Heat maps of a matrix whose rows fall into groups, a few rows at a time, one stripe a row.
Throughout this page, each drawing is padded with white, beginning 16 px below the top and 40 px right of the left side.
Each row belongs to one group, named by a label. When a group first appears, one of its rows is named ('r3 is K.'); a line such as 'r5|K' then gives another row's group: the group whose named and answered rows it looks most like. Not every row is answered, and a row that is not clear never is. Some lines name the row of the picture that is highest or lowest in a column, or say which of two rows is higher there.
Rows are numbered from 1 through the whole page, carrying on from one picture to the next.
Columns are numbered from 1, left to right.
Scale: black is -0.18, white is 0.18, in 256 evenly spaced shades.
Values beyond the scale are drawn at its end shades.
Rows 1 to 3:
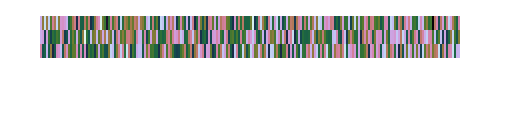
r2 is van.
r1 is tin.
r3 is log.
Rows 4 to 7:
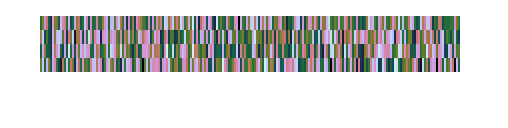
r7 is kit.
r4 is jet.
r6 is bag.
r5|bag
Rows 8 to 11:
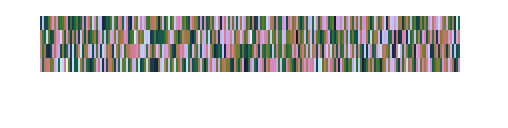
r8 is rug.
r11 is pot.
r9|log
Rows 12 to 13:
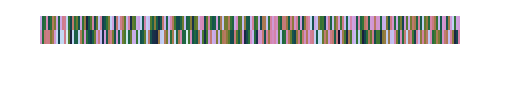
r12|log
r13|pot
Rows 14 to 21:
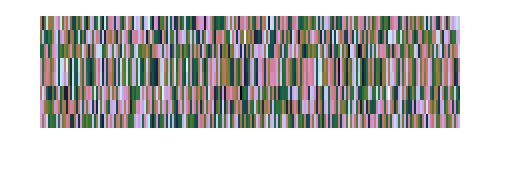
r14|log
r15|rug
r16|kit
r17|pot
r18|pot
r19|bag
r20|bag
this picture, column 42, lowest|14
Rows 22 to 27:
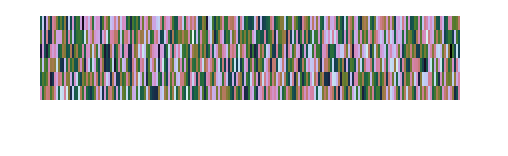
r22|bag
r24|rug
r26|van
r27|pot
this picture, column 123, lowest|27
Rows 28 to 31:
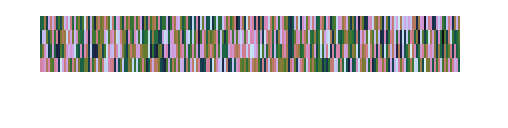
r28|jet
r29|jet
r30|jet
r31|van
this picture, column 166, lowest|29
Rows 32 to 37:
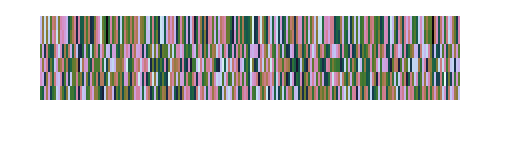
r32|tin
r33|tin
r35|log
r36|van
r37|log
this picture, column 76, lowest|35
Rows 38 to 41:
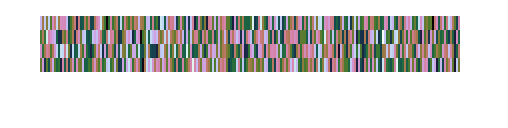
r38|tin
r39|kit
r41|kit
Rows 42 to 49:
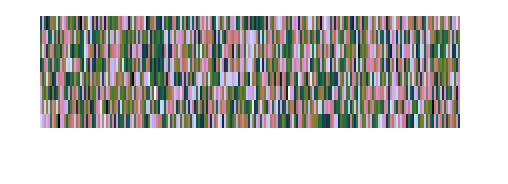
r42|rug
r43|jet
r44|jet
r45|jet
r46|log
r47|van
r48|tin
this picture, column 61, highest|48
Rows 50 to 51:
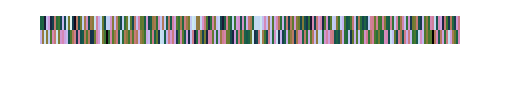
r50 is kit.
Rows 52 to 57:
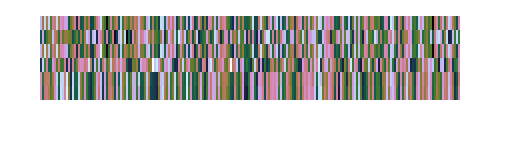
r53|rug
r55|bag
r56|pot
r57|pot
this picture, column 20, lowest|53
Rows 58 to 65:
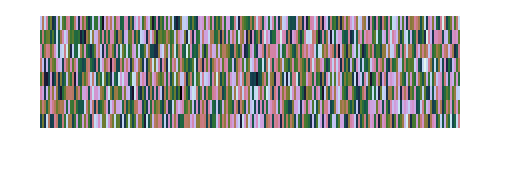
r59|rug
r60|pot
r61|van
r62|rug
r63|kit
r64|jet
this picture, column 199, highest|62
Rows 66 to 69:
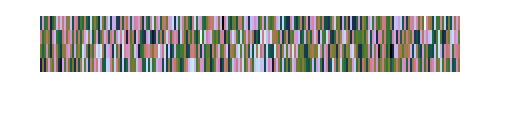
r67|jet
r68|kit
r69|kit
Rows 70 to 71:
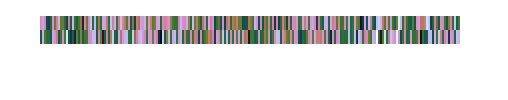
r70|bag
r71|rug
